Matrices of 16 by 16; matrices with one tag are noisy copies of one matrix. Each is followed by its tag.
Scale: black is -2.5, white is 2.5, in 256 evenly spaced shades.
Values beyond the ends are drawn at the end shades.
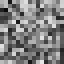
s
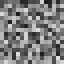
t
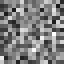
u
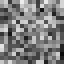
s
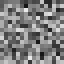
t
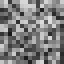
s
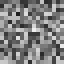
t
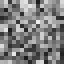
s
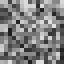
s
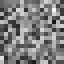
u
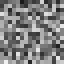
t
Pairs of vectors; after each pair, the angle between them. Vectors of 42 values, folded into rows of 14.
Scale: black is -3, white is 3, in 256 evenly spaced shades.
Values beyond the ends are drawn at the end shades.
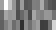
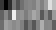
partly opposed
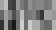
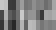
nearly parallel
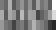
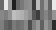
partly aligned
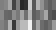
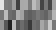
partly opposed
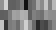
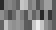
partly opposed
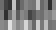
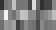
orthogonal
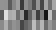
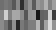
partly aligned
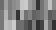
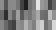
nearly opposite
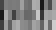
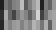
nearly parallel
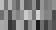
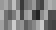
orthogonal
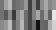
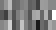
nearly parallel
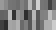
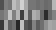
orthogonal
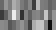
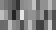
nearly opposite
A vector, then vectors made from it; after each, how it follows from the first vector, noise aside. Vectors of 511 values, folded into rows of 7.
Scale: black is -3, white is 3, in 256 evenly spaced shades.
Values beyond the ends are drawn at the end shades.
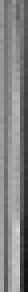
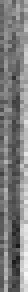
negated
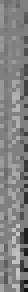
partly zeroed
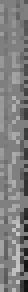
partly zeroed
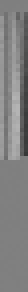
partly zeroed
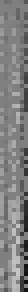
partly zeroed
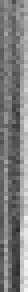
negated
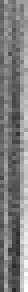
negated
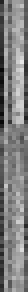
wrapped around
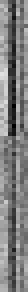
wrapped around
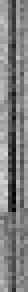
wrapped around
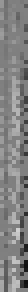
partly zeroed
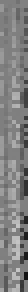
partly zeroed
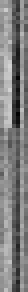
wrapped around
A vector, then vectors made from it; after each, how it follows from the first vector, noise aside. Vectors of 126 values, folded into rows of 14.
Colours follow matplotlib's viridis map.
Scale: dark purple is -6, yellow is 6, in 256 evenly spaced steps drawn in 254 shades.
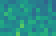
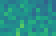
copied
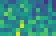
scaled up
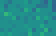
partly zeroed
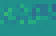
partly zeroed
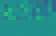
partly zeroed
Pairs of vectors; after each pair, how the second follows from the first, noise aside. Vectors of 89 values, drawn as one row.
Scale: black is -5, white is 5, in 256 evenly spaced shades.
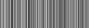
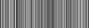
wrapped around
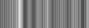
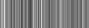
shuffled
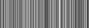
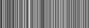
reversed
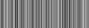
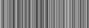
shuffled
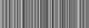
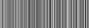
shuffled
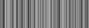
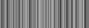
reversed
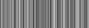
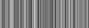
reversed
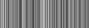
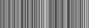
reversed
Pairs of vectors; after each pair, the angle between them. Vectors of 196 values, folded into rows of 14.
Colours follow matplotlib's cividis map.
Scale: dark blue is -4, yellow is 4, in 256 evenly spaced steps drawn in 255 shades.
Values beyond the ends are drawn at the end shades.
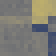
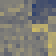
nearly opposite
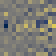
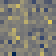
orthogonal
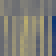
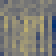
nearly parallel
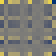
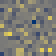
orthogonal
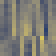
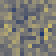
partly opposed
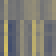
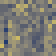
partly opposed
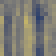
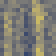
nearly opposite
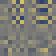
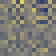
nearly parallel
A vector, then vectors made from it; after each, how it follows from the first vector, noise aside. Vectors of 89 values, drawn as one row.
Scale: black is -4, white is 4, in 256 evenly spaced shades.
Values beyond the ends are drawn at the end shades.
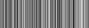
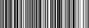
scaled up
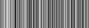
reversed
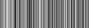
reversed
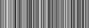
reversed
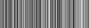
copied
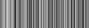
reversed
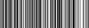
scaled up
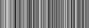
reversed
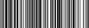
scaled up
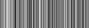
reversed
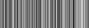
copied
